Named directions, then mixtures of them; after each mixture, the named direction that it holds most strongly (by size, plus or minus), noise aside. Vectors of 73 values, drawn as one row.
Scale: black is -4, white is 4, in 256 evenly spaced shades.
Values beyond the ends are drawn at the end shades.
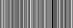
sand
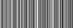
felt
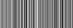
felt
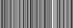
sand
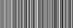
felt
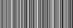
felt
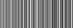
sand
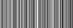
felt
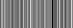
sand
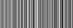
felt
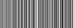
felt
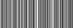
felt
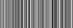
sand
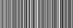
felt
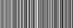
felt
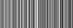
felt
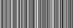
felt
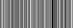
sand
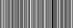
sand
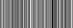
sand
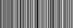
felt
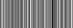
sand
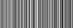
felt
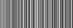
sand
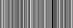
sand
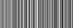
felt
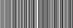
felt
